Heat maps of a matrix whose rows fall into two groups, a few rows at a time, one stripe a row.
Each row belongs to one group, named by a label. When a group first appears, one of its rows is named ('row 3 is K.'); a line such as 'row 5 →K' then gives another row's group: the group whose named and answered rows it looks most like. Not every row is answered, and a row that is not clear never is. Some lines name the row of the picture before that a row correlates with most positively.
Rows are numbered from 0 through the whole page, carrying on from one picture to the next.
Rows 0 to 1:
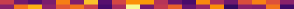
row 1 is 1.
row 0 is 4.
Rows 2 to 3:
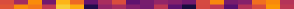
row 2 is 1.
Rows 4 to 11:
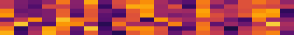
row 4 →4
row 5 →4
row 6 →4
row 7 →4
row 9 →1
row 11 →4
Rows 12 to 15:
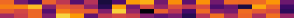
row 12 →4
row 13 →1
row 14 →1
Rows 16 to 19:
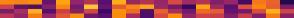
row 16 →1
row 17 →4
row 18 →1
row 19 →1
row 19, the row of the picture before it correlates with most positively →14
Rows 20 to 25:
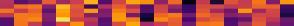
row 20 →4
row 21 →1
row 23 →1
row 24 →1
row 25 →1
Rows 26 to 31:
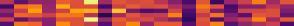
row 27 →1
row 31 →1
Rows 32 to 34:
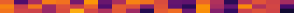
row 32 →4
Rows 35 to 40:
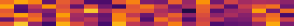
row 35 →1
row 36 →4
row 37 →4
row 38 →1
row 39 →1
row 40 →1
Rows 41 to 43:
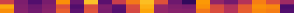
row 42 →4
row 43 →4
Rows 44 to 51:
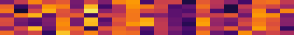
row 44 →1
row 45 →4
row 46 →4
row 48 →4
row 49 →4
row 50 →1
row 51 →1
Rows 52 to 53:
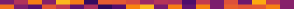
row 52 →1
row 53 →4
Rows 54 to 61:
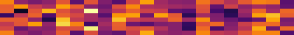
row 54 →4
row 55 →1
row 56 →4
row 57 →1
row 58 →1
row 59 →1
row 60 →4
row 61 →4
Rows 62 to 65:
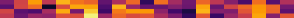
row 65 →4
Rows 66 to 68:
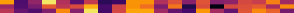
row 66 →4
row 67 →4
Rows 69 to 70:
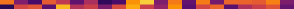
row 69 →4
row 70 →1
